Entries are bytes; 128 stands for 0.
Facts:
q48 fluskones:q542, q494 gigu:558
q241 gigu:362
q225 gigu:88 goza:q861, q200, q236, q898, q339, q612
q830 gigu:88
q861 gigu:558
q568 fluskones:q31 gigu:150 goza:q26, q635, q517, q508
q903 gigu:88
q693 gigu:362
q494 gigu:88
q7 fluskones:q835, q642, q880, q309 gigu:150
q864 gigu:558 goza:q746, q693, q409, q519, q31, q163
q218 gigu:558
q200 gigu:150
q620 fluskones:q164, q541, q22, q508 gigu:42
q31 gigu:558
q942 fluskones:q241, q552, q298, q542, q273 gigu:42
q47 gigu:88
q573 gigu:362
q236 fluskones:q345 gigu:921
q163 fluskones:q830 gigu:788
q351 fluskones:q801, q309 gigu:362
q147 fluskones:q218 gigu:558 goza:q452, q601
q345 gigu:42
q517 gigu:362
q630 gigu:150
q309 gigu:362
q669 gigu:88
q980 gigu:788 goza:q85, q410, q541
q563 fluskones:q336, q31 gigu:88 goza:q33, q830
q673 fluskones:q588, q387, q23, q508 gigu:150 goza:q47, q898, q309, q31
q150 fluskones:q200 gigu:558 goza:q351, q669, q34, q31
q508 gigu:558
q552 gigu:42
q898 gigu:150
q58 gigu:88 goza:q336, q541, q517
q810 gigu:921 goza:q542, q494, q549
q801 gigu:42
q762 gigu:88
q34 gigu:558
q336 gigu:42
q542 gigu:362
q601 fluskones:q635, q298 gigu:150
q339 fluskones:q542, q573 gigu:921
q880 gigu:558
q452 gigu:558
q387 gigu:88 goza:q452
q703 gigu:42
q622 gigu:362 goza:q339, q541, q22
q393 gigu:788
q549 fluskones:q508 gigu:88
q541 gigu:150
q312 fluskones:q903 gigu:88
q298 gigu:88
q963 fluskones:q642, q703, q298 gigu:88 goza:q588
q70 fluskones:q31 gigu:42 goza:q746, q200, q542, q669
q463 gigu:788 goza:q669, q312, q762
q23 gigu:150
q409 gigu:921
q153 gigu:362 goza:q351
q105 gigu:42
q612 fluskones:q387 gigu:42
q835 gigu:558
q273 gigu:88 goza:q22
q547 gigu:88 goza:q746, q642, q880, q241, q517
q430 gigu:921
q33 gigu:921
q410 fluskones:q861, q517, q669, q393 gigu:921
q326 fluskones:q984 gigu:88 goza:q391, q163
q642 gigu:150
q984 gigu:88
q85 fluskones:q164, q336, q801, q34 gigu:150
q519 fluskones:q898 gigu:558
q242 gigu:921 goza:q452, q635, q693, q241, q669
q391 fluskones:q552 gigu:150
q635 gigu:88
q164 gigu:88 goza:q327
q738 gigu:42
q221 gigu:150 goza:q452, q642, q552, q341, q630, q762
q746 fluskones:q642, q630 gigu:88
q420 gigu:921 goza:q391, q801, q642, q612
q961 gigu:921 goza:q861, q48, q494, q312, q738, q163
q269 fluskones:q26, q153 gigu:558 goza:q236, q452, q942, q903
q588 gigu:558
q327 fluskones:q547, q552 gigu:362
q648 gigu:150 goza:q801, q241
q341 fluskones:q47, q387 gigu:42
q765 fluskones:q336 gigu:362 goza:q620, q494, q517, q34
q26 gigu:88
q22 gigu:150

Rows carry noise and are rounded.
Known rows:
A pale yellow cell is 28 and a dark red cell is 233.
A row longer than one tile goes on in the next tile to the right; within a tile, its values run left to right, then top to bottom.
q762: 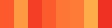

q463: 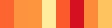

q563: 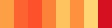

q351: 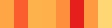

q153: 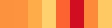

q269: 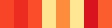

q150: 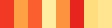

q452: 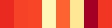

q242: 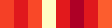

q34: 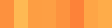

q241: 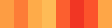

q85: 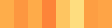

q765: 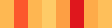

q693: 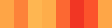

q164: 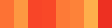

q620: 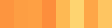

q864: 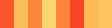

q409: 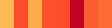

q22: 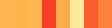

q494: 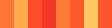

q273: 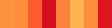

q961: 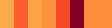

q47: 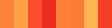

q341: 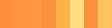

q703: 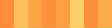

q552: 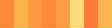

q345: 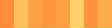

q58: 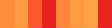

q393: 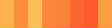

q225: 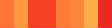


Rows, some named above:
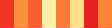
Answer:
q221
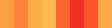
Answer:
q241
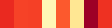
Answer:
q452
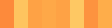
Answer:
q801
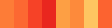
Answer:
q549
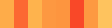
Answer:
q163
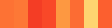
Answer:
q312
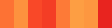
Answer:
q903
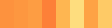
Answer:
q612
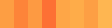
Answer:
q48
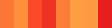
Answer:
q903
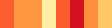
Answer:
q463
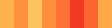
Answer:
q517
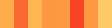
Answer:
q163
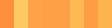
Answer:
q200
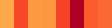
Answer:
q420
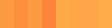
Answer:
q519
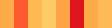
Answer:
q765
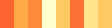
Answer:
q70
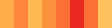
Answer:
q542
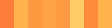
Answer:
q642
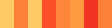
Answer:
q980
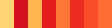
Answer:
q339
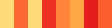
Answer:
q622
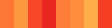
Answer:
q298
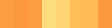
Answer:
q568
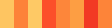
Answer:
q980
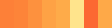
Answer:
q601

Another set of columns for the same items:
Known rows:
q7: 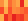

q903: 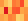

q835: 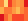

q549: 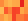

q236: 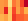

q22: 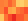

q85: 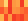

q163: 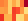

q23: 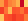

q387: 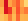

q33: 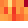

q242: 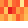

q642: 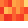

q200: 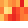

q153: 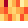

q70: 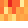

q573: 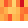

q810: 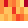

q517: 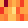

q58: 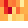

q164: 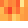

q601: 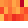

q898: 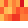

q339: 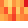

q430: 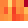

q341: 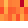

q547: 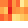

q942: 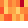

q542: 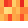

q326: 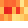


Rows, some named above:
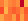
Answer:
q341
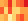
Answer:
q765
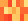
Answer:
q241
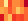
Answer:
q34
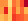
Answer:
q236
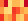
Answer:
q393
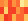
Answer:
q648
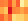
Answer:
q547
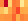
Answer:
q669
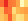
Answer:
q273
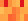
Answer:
q494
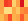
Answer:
q542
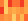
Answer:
q336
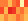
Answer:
q242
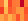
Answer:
q620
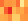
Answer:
q963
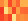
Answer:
q801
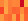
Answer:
q341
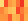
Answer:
q693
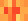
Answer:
q312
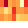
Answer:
q463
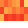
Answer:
q630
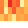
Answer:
q70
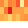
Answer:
q563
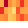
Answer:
q517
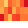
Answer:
q519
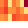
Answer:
q410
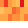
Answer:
q494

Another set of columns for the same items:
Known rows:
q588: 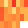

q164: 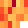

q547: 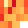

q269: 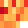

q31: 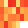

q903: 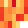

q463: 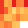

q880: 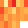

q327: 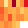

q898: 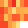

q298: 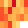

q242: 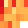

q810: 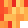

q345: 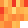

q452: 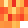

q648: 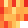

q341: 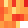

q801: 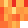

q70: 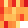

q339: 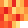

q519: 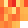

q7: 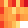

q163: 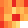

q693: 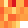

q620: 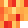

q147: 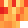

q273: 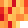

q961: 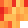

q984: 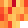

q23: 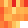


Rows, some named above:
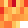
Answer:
q153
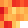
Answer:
q980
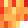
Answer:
q648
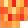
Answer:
q452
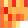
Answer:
q942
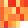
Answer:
q31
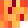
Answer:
q563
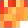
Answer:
q150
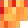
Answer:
q864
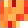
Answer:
q387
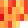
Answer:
q494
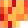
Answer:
q273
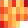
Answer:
q391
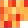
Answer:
q620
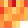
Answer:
q153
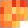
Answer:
q393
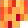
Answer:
q549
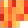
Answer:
q669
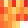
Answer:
q630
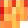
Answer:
q420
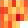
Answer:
q236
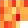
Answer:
q673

